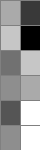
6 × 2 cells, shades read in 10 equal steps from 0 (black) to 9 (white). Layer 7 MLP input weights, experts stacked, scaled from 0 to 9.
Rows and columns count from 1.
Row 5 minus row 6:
-2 0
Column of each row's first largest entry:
1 1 2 2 2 2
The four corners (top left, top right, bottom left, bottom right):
6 2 5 9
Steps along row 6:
up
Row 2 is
7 0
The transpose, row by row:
6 7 4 5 3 5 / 2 0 7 6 9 9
